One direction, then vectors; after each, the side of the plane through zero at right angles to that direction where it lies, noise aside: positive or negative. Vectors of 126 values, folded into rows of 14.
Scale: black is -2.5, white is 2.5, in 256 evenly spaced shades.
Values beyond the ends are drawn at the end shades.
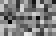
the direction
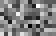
positive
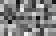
positive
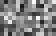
negative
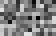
positive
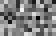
positive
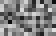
positive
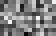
negative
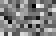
positive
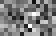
positive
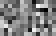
positive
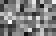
negative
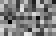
positive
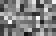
negative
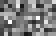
negative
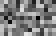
positive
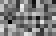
positive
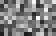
negative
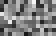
negative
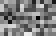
positive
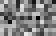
positive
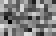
positive
